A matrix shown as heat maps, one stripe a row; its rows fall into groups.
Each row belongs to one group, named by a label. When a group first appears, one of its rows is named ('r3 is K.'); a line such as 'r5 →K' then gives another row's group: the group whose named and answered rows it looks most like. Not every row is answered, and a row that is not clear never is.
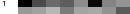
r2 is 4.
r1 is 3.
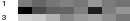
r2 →3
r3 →4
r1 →4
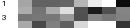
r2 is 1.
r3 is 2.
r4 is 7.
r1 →7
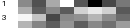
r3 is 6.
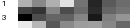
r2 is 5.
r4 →6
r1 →1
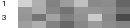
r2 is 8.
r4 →8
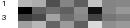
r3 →5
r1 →6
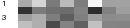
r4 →6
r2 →3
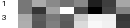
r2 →1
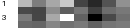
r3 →1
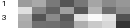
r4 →7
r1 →8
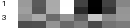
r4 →5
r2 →1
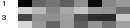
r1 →3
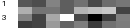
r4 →5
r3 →1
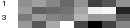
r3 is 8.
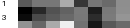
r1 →2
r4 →1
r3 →3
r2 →3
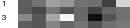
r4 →5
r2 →5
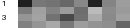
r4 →4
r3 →8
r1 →3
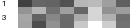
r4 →7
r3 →7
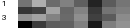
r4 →3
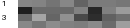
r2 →3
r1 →2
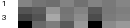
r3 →5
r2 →5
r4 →3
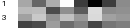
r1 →1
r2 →6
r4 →5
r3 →6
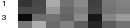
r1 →5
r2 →5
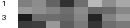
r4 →5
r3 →3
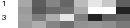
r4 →8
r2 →7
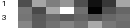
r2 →1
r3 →5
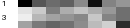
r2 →6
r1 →3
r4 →7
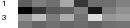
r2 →3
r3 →6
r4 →5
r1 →2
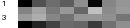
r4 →3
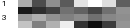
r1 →7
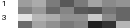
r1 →8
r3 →4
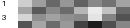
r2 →7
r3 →4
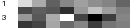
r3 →1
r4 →5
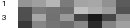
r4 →3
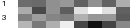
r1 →2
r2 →7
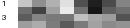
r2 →1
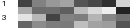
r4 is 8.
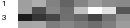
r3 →3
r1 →8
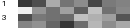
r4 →8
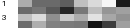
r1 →7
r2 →8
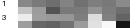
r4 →7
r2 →6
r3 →4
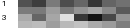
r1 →5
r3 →1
